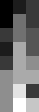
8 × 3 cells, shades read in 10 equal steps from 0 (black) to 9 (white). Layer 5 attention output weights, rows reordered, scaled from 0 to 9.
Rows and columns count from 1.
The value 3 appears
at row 3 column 3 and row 4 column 3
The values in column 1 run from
0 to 5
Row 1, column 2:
1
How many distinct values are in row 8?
3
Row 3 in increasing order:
2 3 4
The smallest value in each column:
0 1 2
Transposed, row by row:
0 0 2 1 2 5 5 5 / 1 4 4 6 6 6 8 9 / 2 2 3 3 5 6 2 7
